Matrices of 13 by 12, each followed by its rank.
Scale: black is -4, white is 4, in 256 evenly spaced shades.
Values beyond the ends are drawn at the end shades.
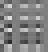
one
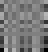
one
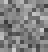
full rank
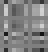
one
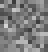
full rank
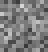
full rank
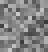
full rank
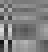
one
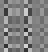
one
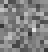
full rank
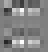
one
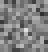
full rank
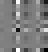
one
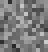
full rank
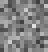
full rank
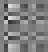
one
